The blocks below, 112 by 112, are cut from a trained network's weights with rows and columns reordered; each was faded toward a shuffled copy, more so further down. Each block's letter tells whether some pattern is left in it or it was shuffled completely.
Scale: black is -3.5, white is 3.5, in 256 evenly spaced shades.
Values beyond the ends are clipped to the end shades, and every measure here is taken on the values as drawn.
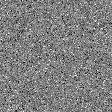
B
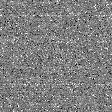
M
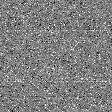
M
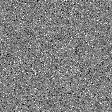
B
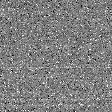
M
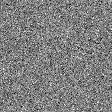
B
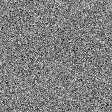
M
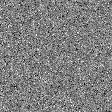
B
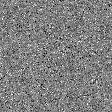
M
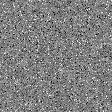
B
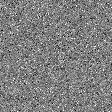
B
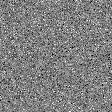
B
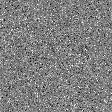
B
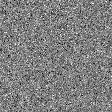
B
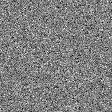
M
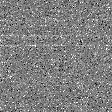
M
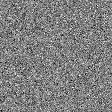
B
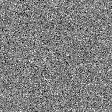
M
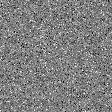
B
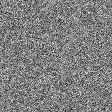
B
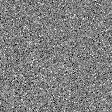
M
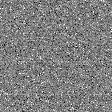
M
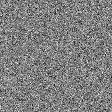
M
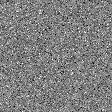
B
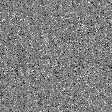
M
